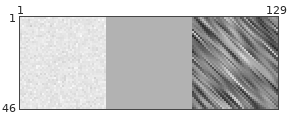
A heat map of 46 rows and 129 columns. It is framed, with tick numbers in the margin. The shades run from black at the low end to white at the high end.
The table splits into one row of 3 panels. Panel 1,1: very high, fine-grained, faint in contrast. Panel 1,2: high, flat. Panel 1,3: middling, slanting down to the right, strong in contrast.
